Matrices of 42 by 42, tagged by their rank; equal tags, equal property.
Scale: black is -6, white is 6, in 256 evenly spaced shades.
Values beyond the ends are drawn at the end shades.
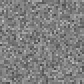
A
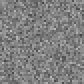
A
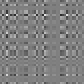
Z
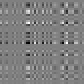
Z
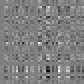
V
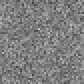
A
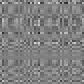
V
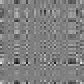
V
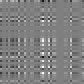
Z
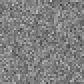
A
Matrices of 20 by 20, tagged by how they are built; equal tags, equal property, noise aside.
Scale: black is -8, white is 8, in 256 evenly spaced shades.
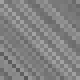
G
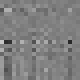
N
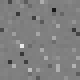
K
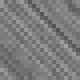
G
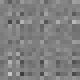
N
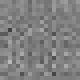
N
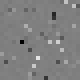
K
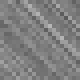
G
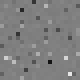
K
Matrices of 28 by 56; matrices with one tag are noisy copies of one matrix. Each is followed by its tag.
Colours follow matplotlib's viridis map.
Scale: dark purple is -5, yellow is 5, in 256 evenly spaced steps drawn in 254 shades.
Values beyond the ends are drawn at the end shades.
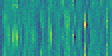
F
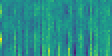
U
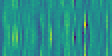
F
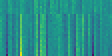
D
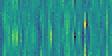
F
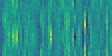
F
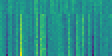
D
